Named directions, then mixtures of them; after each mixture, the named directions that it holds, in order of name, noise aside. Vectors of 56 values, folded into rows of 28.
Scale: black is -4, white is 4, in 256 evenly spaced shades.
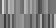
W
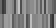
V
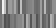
V, W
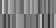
W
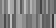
V, W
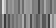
V, W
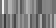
W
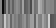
V, W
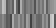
V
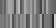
V, W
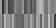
W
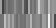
W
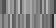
V, W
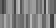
V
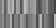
V, W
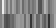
V, W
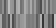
V, W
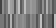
V, W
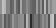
V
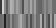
W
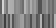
W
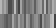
V, W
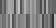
V, W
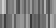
V, W
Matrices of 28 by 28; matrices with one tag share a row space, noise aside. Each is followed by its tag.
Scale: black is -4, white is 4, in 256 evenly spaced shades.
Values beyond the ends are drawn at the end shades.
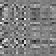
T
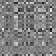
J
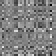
J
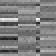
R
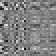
T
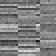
R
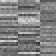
R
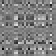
J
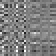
T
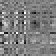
T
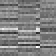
R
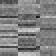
R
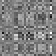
J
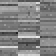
R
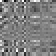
T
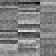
R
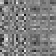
T
